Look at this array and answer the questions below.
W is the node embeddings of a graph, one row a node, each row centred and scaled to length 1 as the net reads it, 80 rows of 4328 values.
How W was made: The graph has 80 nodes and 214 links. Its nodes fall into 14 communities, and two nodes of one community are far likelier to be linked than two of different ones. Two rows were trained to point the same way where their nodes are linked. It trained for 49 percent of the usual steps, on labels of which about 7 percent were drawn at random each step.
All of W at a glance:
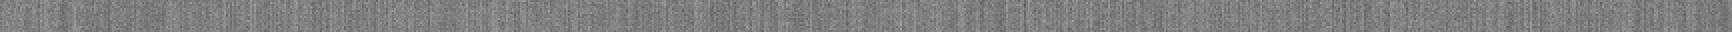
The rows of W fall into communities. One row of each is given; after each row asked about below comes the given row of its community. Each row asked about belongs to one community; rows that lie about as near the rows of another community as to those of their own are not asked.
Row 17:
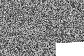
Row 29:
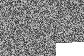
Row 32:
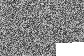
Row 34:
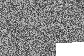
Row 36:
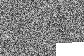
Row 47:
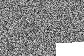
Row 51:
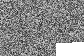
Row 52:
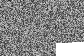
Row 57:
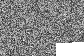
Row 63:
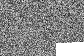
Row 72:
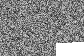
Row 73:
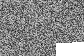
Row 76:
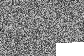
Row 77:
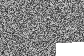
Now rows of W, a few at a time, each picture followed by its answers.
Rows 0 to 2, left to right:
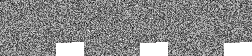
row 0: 63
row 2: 17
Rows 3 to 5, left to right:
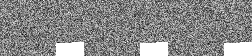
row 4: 52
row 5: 52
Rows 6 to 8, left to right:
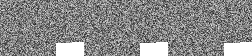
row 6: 77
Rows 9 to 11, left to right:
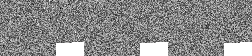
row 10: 77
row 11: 73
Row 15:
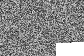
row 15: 32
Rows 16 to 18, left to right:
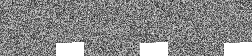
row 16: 76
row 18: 63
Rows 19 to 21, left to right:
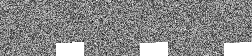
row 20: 29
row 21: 52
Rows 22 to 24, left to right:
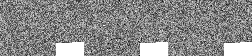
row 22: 34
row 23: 76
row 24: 72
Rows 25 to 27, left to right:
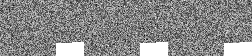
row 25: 34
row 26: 47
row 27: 29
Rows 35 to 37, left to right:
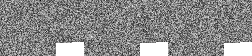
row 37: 73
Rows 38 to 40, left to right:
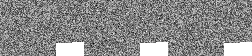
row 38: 29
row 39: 77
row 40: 73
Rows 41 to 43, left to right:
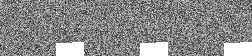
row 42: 63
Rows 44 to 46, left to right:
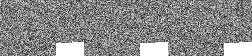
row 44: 34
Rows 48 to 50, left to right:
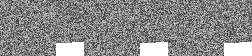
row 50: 17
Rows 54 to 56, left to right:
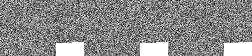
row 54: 72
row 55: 52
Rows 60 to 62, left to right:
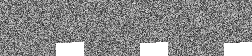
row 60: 29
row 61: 77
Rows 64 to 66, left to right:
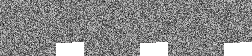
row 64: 57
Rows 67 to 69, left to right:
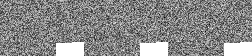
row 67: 63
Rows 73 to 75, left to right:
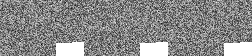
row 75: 57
